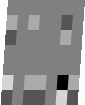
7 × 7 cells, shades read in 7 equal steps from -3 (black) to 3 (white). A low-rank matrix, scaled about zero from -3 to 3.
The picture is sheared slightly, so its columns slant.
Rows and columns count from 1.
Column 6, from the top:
0 -1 1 0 0 -3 2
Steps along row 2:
down up down same down up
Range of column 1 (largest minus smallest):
3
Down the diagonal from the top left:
0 0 0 0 0 -3 -1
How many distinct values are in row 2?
3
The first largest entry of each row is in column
1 1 6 1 1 1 6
